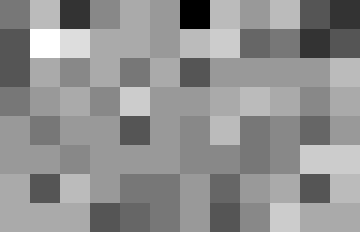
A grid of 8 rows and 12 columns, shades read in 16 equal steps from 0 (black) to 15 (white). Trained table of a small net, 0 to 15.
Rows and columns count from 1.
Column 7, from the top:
0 11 5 9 8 8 9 9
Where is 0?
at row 1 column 7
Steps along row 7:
down up down down same up down up up down up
